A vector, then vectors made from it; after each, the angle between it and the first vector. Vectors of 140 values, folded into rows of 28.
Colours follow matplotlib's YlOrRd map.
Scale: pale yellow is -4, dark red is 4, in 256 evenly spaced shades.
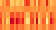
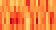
nearly parallel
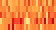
partly aligned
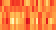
nearly opposite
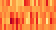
nearly parallel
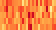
orthogonal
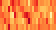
partly opposed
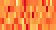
orthogonal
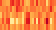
nearly opposite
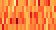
partly aligned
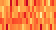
orthogonal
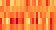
nearly parallel
